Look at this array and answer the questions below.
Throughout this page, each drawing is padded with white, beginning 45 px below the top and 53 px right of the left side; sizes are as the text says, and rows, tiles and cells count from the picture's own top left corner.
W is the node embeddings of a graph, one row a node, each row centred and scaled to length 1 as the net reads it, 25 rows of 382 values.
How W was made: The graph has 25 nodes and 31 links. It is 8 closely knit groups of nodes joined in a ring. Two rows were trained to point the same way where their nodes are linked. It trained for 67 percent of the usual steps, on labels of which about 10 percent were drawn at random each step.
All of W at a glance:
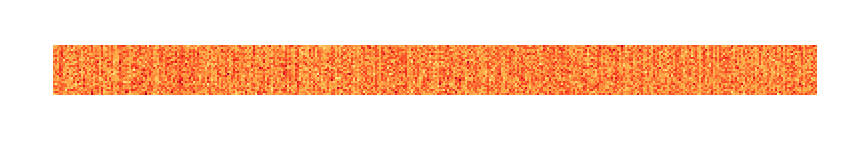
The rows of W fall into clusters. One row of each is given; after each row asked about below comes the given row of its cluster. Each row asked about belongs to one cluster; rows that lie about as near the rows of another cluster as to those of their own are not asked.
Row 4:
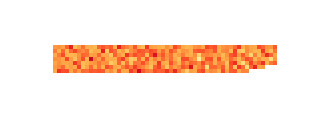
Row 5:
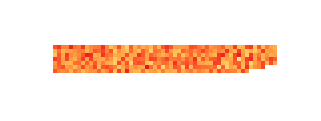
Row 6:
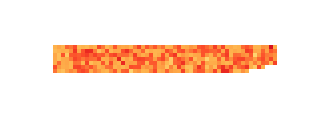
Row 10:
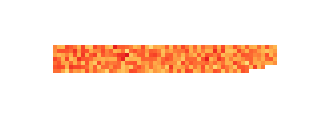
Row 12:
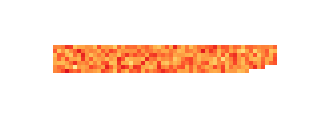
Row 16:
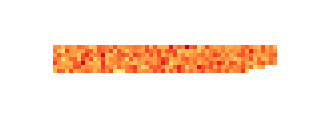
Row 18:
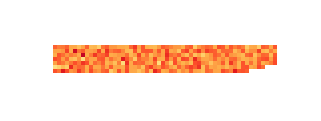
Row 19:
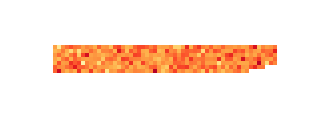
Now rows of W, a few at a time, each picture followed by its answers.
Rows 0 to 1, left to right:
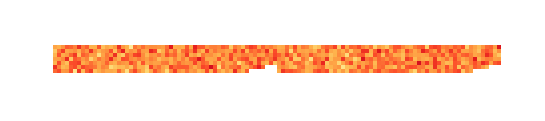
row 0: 19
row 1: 4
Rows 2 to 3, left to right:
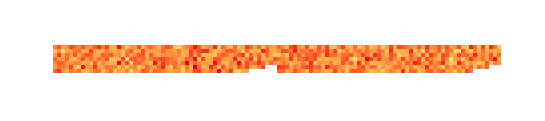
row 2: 5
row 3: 10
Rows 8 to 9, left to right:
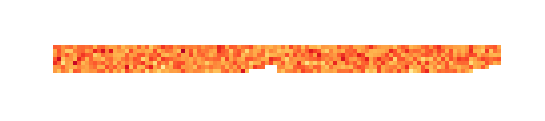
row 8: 5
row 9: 6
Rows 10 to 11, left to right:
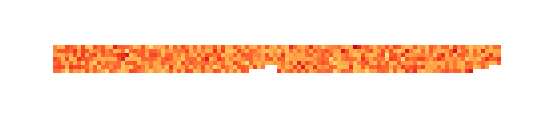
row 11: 18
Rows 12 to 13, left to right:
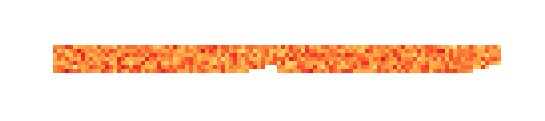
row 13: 6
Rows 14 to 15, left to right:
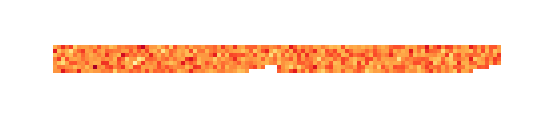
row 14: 12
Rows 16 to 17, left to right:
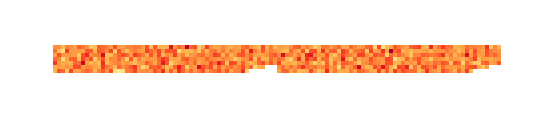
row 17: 16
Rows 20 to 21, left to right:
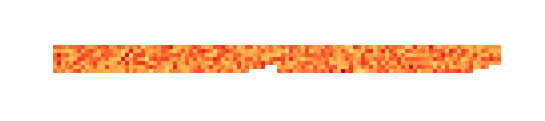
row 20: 5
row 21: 18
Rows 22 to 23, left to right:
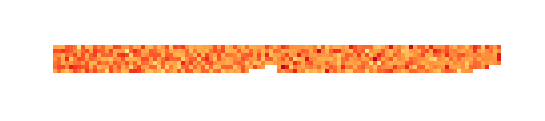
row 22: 10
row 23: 12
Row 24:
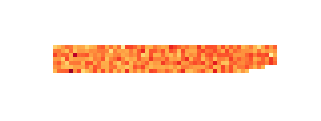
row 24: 4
